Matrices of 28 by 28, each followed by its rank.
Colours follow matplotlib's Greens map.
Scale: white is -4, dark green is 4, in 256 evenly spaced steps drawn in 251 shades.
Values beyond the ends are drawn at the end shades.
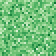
full rank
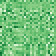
five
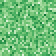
full rank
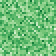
full rank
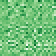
five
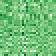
five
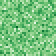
full rank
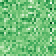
five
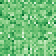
five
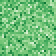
full rank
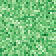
full rank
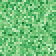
full rank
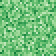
full rank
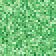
full rank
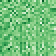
five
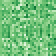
five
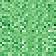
five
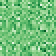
five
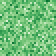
full rank
